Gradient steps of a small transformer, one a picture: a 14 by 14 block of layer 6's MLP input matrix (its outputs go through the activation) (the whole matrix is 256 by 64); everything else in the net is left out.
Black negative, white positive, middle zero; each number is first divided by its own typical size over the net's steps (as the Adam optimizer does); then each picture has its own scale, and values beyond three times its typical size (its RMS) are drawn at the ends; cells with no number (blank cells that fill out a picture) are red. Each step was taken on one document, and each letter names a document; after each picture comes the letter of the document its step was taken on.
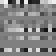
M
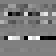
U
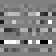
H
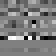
U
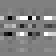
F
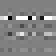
F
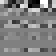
M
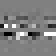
F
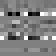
U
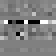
U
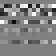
H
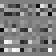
H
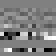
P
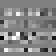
P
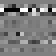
H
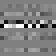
M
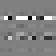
F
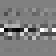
P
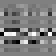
H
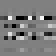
F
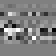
P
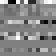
U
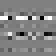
F
